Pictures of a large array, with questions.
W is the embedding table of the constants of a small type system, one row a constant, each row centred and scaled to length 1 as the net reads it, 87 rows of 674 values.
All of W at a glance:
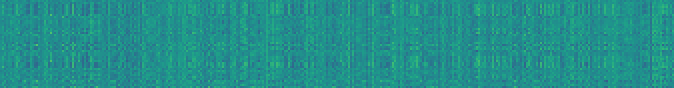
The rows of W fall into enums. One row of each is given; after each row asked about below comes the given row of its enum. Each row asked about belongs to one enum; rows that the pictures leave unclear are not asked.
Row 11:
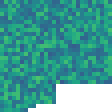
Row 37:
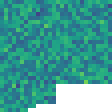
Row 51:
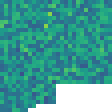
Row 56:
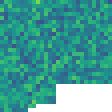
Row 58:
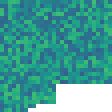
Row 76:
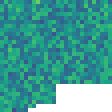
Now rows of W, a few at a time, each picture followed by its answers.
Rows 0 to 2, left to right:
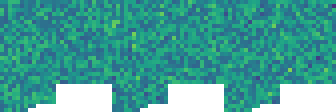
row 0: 58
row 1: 51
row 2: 37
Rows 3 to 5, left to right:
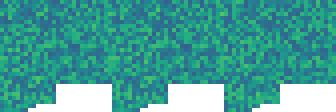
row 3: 11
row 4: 11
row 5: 58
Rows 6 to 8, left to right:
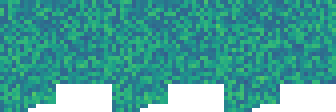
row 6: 58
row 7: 58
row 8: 11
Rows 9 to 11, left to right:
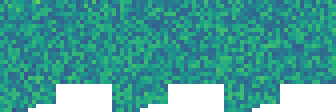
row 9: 76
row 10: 58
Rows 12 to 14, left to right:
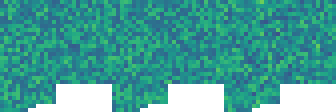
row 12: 11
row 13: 58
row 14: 56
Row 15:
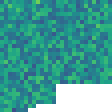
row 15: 76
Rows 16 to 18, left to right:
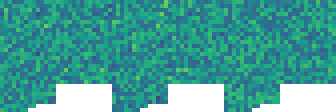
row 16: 37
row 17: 51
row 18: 58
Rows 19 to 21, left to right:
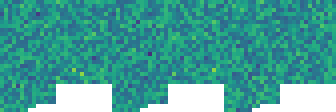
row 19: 37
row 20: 37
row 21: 76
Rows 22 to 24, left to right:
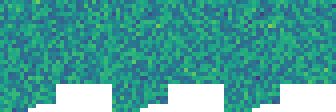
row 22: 76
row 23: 37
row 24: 37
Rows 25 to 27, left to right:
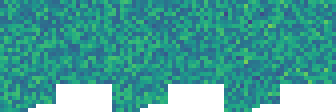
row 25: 11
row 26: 58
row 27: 37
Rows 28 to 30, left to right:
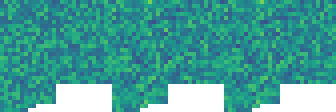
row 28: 11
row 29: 56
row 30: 56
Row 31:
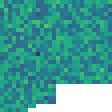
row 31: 37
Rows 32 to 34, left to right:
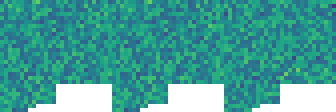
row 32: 76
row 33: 76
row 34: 37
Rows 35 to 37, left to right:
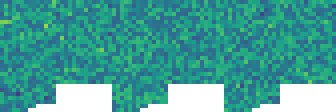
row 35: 51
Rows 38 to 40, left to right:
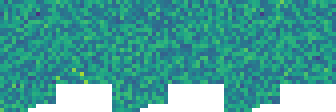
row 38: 37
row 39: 11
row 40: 37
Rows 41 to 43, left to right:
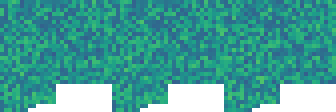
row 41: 58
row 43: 11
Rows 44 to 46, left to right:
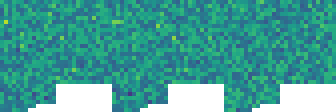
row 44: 51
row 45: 51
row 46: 76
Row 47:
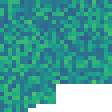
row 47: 58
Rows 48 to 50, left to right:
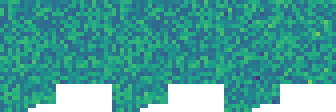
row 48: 58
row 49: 58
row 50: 37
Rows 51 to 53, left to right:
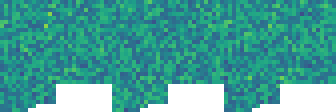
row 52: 76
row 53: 51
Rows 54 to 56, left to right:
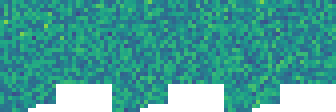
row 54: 51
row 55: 76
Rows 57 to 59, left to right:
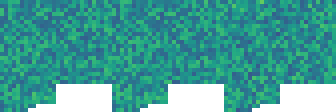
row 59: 76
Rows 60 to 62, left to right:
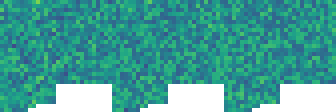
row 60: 56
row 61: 76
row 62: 11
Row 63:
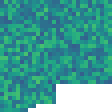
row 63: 11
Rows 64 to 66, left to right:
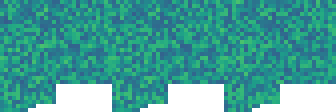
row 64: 11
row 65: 11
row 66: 58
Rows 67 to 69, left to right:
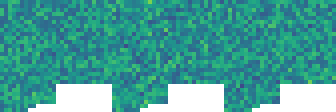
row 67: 58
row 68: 56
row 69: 37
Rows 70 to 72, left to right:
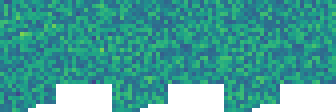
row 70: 51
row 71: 11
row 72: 11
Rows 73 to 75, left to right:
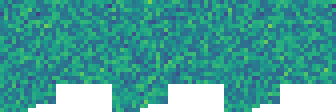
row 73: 37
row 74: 56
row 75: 37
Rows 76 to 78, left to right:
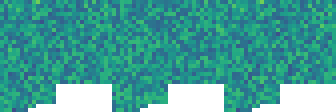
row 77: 58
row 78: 76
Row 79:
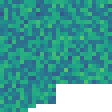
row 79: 37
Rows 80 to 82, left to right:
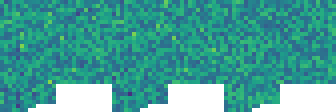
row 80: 51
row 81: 51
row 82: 58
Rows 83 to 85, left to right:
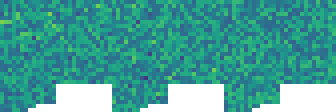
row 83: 51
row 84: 37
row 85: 58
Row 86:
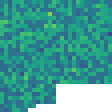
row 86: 51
